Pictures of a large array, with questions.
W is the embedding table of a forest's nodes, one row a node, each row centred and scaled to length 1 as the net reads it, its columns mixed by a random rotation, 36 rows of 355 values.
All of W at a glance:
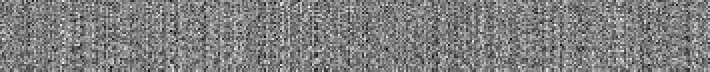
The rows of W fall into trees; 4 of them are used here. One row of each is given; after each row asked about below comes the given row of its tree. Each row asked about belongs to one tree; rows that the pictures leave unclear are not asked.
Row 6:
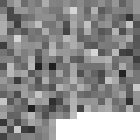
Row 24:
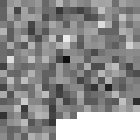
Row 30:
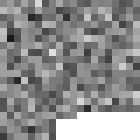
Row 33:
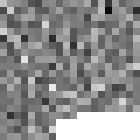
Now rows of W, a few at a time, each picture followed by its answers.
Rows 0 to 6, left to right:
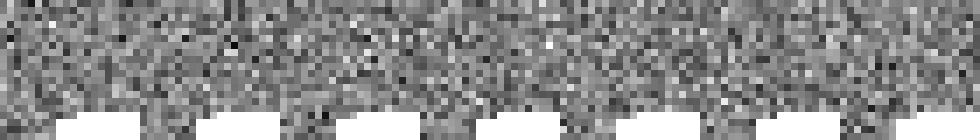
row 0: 30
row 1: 6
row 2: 6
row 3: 24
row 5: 24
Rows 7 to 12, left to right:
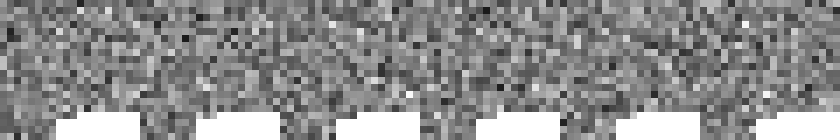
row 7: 30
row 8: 6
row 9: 30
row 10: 30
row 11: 6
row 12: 33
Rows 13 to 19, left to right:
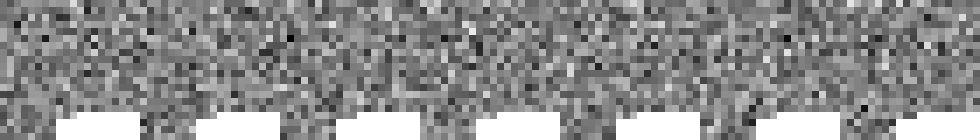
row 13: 6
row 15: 30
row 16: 33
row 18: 6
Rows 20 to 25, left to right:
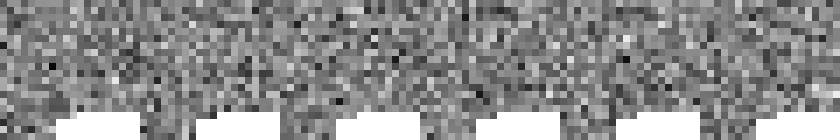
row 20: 6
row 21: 30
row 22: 6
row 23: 24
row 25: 30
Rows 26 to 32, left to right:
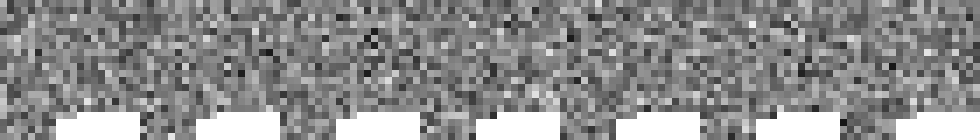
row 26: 6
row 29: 30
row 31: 30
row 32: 6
